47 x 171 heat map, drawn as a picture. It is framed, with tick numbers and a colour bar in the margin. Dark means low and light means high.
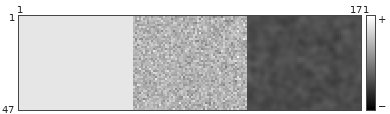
It is made of 1 by 3 panels. Panel 1,1: very high, flat. Panel 1,2: high, fine-grained. Panel 1,3: low, blotchy, faint in contrast.
